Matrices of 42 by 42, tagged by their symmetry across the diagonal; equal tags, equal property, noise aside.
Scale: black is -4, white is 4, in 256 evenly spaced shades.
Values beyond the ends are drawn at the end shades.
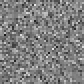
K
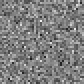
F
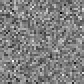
K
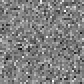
F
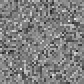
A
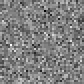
K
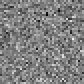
F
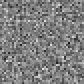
K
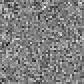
K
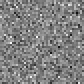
F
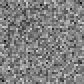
A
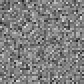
A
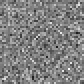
A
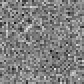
A
